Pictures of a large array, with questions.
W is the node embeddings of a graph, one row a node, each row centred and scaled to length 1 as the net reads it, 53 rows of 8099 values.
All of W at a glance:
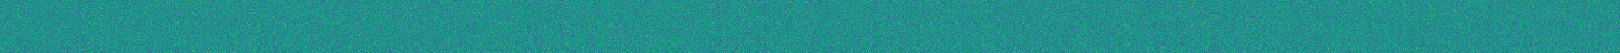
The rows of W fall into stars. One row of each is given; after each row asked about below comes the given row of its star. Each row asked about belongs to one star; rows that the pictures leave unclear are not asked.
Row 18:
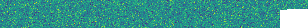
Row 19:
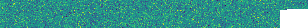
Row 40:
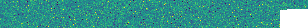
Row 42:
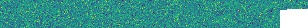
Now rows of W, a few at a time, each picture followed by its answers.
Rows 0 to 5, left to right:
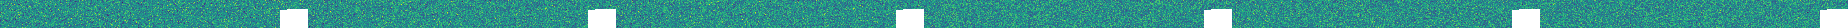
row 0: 18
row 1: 40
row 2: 40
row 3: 42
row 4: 18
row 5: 19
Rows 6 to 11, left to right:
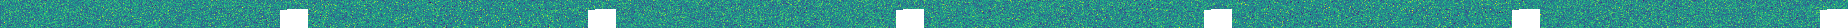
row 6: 18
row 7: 18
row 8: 19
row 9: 40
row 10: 19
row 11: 18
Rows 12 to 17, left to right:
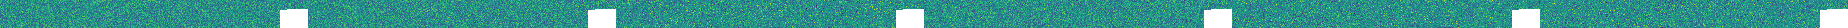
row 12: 40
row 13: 40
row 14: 19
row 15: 42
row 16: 19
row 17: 19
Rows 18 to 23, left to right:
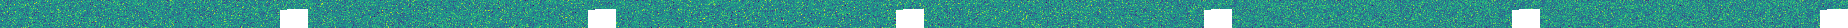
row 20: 40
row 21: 18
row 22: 42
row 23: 42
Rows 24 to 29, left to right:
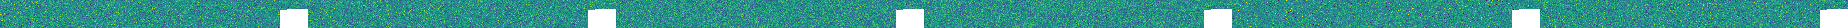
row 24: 18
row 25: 18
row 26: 18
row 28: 19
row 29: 42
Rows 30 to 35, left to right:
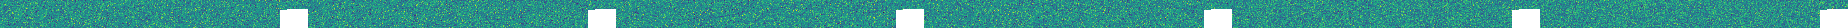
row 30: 18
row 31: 18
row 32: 19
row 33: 19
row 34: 42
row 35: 40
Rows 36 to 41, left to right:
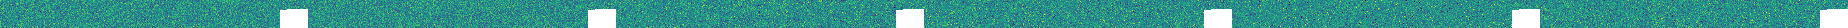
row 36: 40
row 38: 42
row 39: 40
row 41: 42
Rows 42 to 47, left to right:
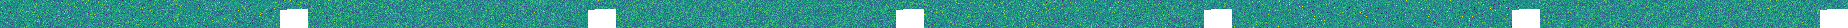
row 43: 42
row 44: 18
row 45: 18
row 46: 40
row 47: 40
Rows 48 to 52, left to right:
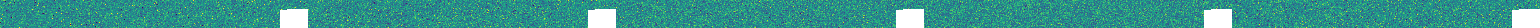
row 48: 19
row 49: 19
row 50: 40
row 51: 40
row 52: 40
